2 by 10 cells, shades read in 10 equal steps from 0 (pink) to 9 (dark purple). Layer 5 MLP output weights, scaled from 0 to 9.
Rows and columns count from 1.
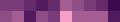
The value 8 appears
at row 1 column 4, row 2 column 3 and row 2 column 10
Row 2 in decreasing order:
8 8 6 5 5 4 4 4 4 0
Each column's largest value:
6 6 8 8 7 4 5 6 7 9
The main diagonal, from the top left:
6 4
